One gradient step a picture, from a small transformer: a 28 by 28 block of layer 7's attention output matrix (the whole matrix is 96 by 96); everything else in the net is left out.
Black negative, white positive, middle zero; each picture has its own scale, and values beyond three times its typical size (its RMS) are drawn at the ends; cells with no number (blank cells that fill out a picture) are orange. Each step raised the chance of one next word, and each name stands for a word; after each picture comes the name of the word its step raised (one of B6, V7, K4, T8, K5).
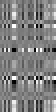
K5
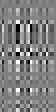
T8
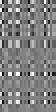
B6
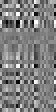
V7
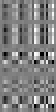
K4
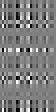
K5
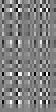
B6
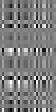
K5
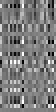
K4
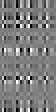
K5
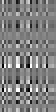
V7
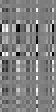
T8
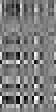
K4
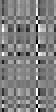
T8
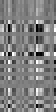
T8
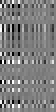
K4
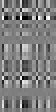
K5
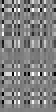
B6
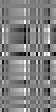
T8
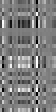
V7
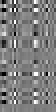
B6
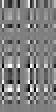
V7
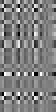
B6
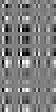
K4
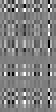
B6
